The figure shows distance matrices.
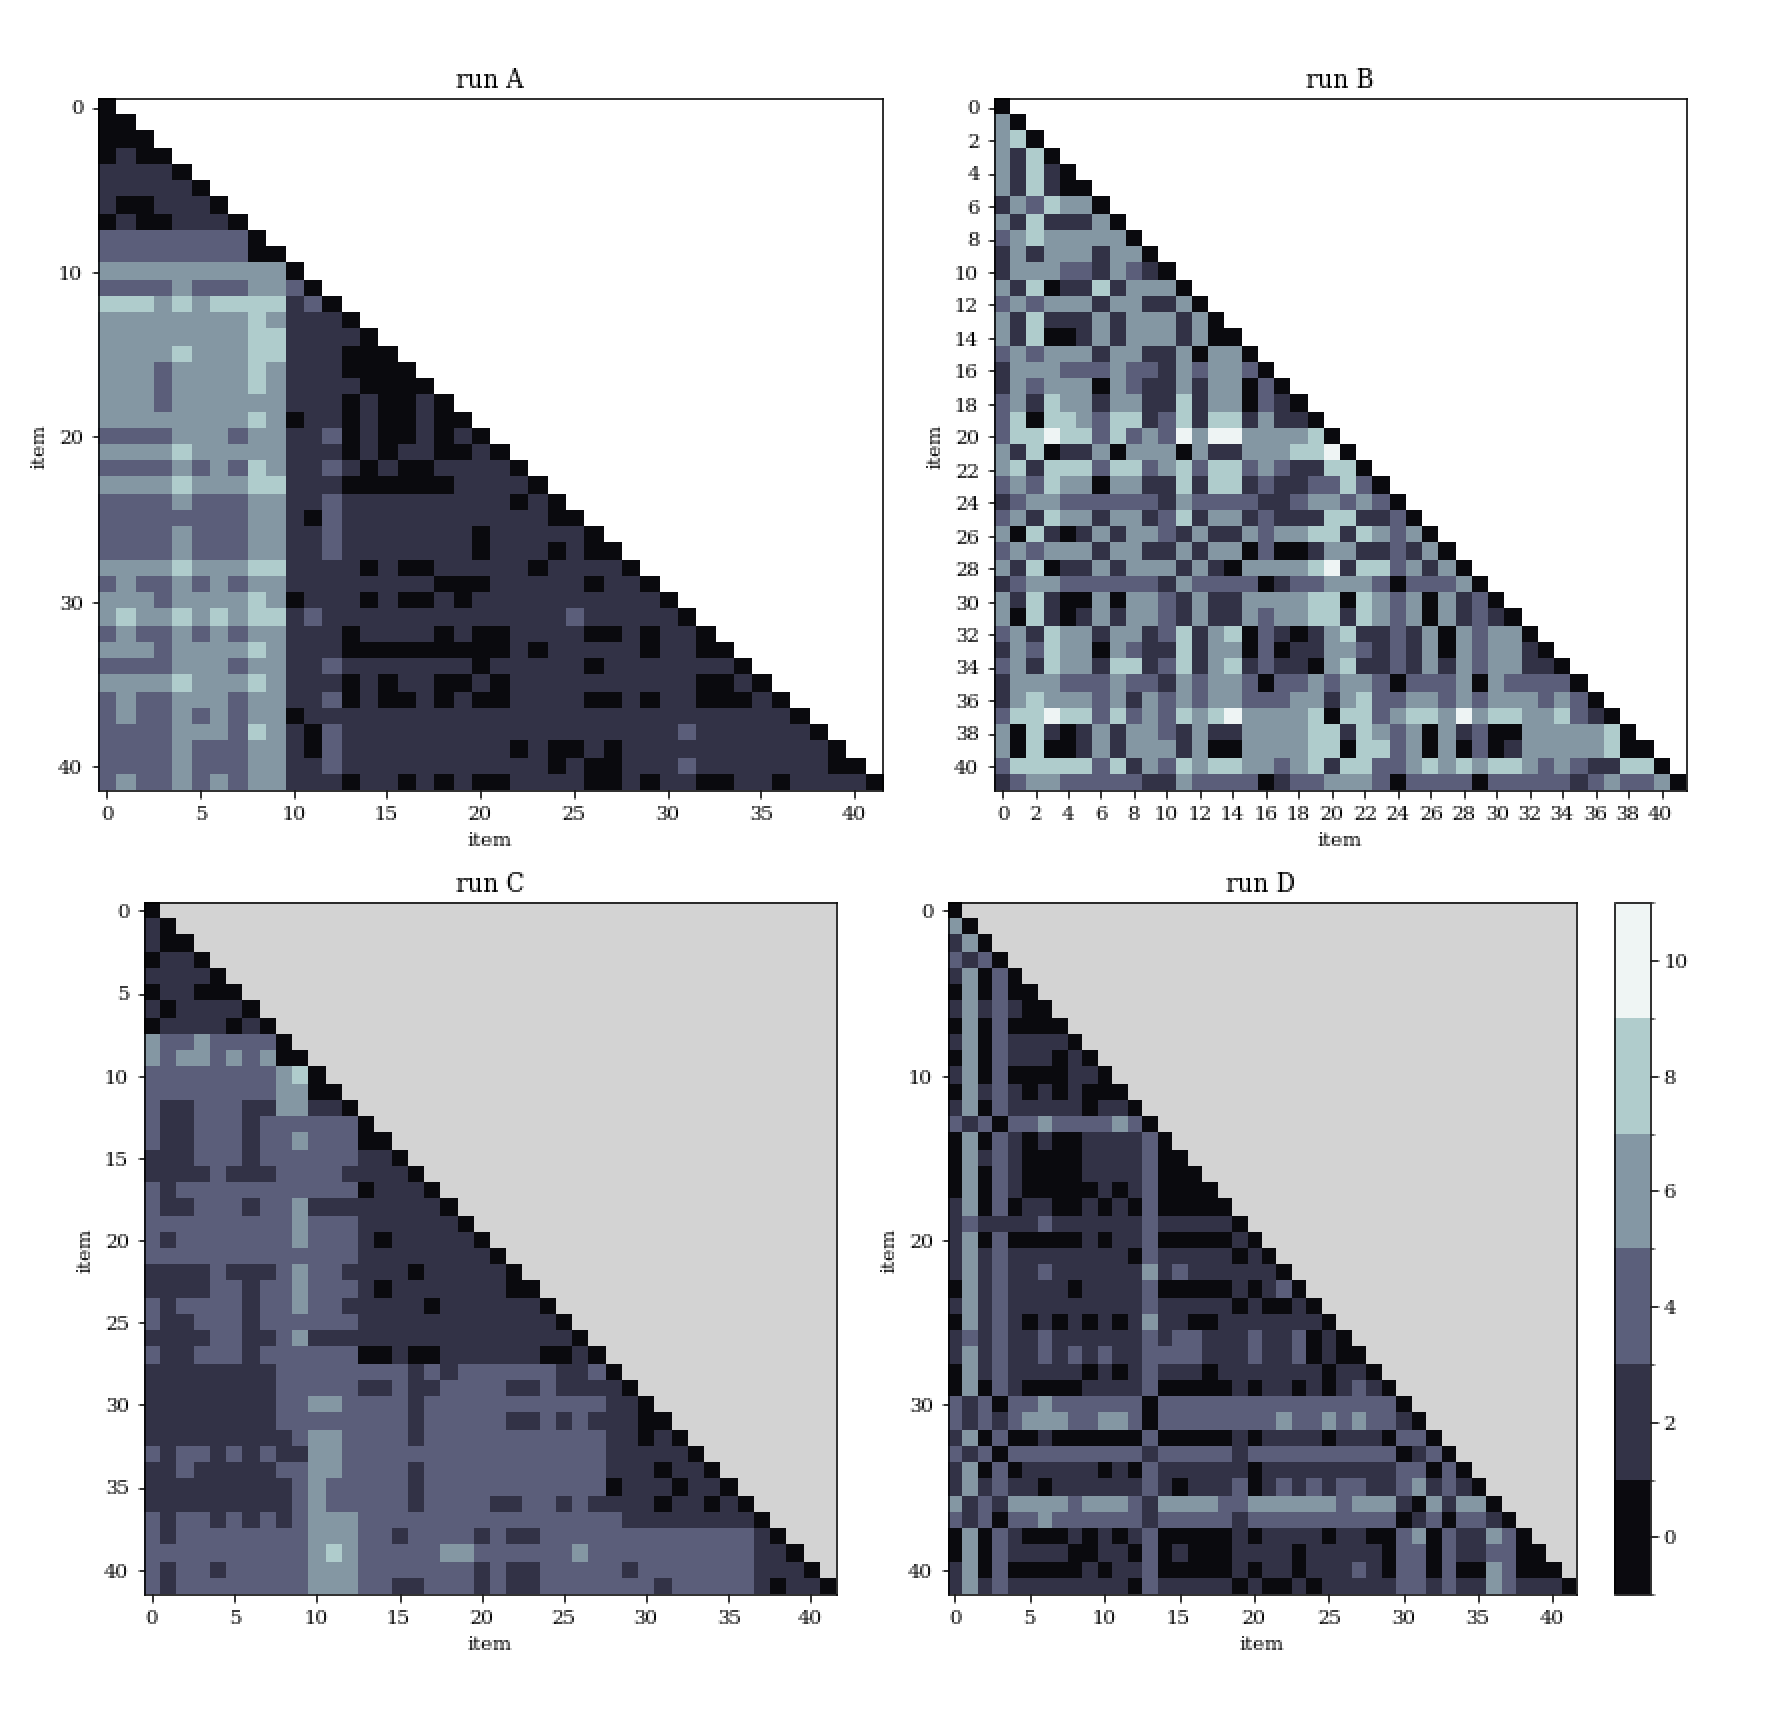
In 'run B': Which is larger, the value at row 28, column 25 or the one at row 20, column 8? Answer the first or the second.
the first
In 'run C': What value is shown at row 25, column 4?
4
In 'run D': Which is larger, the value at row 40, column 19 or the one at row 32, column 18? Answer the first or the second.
the first
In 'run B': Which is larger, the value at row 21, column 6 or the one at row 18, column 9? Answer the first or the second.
the first
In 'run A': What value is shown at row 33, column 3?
4
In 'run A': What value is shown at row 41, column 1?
6
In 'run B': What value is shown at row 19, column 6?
4
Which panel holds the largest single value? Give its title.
run B
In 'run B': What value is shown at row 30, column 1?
2
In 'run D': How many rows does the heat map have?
42
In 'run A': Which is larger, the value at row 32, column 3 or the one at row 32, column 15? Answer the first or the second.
the first
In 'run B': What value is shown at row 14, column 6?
6
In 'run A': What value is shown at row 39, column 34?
2
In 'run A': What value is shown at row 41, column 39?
2
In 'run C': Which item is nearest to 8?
9
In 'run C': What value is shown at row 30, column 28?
2
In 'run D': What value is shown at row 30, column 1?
2
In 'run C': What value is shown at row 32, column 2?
2
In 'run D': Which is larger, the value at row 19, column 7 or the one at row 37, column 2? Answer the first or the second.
the second
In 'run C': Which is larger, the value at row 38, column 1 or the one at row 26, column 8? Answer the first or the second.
the second
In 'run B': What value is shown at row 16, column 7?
6
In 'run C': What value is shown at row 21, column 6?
4
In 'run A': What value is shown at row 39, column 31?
2
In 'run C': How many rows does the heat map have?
42
